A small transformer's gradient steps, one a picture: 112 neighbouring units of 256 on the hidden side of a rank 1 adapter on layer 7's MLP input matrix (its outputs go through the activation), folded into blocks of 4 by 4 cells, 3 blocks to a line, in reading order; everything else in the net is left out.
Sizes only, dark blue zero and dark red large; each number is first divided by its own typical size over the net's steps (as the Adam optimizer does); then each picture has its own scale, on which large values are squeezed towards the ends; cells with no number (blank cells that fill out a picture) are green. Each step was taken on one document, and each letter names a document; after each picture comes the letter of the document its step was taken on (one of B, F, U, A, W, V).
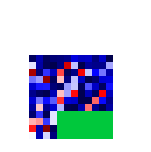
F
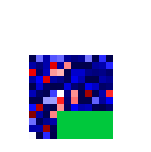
F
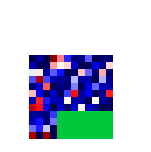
F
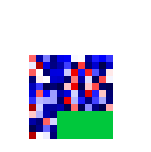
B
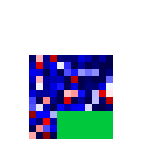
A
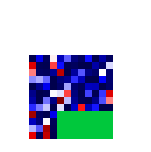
F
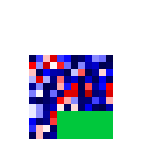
B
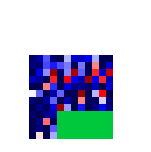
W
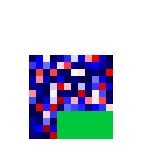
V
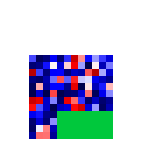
B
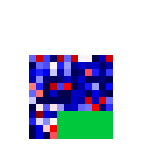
V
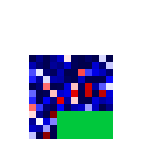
F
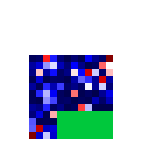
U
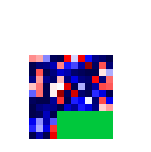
V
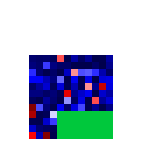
A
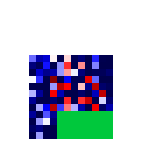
W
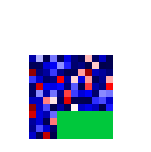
A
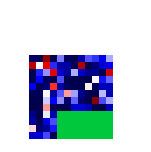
U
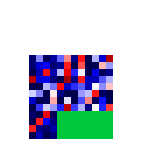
W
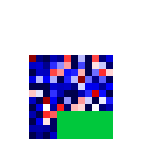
W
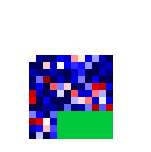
V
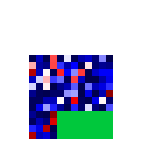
F
